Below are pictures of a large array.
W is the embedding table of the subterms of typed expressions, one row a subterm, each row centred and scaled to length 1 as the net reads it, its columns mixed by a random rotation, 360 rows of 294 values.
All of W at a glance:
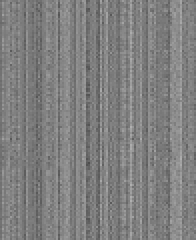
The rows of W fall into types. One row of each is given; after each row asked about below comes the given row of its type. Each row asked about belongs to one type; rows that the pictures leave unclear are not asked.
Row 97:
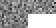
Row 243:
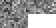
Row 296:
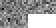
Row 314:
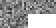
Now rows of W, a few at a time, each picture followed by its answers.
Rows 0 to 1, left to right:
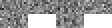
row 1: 296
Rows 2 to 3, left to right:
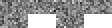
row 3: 314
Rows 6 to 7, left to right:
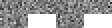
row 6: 314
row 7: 97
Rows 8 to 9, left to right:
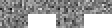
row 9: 296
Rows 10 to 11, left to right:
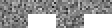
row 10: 97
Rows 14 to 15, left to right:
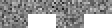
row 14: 97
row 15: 243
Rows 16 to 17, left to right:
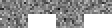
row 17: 296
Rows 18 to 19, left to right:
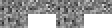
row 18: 296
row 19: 296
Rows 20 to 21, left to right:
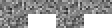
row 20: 314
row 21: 314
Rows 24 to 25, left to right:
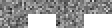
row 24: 314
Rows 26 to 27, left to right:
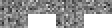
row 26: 296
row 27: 296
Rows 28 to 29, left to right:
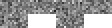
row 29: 314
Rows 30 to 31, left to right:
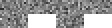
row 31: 314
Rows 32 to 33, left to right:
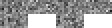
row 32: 296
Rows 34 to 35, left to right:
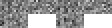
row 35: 296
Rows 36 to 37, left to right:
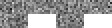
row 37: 97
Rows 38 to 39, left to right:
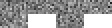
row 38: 296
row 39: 97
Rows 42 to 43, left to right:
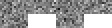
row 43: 296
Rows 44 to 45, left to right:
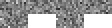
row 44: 314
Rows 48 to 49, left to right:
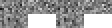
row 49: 296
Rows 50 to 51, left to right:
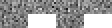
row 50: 97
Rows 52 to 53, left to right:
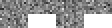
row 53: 296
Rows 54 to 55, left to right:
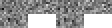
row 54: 296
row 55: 296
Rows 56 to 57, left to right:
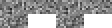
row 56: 314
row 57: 314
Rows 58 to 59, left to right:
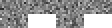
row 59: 314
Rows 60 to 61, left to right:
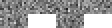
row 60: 314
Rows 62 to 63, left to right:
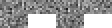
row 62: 314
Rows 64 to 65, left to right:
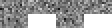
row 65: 296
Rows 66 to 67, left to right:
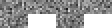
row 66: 314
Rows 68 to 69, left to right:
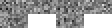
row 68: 243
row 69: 296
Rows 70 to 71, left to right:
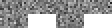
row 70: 314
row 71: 97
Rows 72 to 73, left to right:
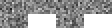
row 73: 314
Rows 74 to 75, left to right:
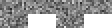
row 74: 314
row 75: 314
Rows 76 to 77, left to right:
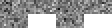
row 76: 243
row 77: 296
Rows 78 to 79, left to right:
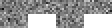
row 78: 296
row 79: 97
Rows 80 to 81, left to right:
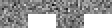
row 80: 296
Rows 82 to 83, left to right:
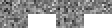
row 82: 243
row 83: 296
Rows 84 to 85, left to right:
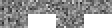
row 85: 314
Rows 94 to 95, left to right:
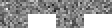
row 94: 97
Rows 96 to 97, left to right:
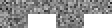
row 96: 243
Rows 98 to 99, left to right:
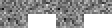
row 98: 296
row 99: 296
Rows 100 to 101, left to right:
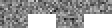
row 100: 97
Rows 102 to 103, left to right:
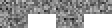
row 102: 243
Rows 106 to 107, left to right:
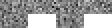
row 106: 97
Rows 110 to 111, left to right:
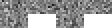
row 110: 314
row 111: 314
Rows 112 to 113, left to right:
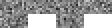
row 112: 314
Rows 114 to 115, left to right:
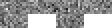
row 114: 97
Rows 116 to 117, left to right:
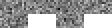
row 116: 314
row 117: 296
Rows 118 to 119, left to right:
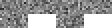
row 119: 314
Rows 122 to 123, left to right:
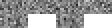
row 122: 314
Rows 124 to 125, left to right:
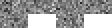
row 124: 243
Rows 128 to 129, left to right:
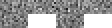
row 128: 97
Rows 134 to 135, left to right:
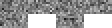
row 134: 296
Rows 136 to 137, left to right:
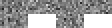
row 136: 296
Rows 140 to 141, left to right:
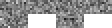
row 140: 314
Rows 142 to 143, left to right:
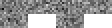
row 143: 243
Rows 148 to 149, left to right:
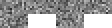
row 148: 314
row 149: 296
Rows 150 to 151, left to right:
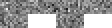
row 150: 97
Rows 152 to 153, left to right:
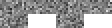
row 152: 314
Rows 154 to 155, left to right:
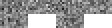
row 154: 296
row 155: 243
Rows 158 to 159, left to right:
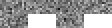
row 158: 314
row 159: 296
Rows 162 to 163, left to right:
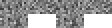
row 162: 314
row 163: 314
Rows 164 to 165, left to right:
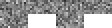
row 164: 314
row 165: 296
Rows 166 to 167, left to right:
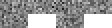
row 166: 97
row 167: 243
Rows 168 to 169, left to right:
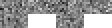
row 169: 243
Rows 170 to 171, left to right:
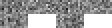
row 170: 296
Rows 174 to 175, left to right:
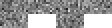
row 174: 296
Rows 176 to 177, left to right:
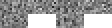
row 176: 97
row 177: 296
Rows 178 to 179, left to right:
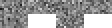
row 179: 314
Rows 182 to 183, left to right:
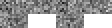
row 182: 243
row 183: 243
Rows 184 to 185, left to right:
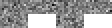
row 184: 296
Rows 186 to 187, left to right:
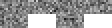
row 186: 97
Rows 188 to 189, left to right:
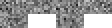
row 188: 243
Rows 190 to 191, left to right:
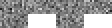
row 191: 97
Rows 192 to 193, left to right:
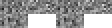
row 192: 296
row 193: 296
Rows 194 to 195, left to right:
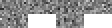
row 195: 296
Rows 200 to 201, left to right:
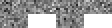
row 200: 243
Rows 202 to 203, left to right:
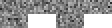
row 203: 97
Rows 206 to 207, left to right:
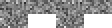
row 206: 314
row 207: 314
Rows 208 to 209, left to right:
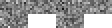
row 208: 314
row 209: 243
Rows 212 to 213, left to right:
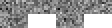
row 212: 243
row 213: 296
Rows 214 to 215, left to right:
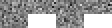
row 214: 97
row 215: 296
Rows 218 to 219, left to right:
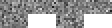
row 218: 97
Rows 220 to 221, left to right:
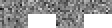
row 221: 296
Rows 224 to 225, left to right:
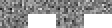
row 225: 296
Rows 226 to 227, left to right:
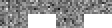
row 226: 296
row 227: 296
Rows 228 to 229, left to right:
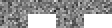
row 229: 314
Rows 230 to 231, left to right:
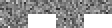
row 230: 314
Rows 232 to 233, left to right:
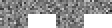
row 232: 314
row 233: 97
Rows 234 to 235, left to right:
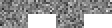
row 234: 296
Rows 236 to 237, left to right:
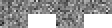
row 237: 296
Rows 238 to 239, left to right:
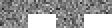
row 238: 296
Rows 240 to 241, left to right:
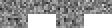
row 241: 296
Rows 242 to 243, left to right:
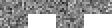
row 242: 314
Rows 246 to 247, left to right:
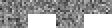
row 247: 296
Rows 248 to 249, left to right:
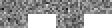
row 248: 296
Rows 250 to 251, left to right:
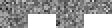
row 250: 243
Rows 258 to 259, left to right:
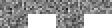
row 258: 314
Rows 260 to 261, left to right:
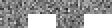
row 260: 314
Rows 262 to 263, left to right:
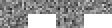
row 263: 296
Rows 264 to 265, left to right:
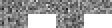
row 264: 296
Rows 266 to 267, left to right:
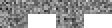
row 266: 243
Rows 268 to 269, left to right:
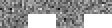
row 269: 296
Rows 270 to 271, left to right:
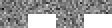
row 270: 296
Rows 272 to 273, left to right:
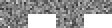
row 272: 314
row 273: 314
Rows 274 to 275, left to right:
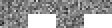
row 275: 314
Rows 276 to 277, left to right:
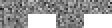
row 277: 97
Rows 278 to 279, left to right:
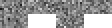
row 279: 314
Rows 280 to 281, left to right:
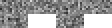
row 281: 314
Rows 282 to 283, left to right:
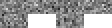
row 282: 97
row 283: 296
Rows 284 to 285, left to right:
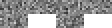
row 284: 314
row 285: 314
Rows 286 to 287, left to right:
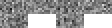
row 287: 296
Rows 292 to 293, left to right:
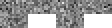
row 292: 243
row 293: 314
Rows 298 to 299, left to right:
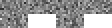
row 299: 314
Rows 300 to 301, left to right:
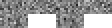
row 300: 314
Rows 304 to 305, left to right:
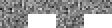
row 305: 314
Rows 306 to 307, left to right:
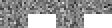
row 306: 314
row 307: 314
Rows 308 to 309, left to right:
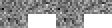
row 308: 296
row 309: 296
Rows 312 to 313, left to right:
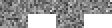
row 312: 243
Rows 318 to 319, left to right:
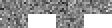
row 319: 243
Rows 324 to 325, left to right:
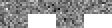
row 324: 97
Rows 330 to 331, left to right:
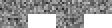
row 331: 243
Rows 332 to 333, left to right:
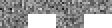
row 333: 243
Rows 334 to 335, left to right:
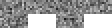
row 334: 314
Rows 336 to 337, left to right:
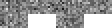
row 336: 296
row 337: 243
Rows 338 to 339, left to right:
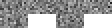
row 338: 314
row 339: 97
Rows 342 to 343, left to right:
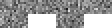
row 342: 314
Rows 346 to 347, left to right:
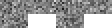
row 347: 243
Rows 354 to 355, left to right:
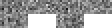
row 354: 296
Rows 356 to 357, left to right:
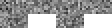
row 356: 243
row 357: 314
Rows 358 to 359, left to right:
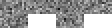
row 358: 314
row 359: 296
